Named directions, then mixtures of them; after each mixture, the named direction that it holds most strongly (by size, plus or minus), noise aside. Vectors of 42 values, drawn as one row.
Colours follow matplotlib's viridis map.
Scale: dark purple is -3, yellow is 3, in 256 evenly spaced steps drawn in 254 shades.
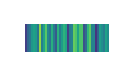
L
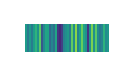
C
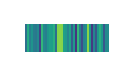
C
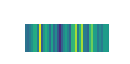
C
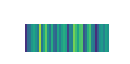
L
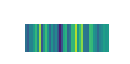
C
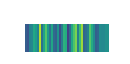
L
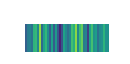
C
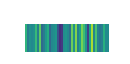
C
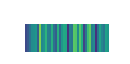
L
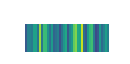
L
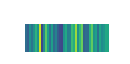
C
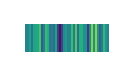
C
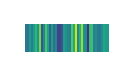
C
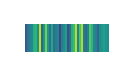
L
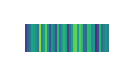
L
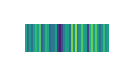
C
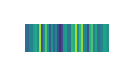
C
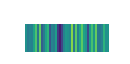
C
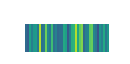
L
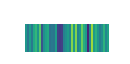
C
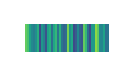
L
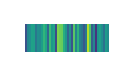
C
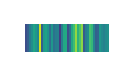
L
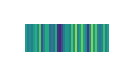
C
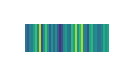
C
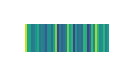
L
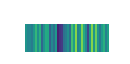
C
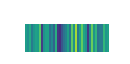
C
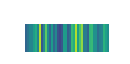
C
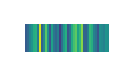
L
